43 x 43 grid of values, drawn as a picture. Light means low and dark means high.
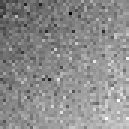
Fine speckle covers the field. The top left is the ninth with the highest average. There is an overall slope up to the top left. There are no regular stripes.
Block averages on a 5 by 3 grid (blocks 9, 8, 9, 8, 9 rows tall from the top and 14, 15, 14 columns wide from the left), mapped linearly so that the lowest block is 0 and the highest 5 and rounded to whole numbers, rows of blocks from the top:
543 / 432 / 421 / 321 / 210
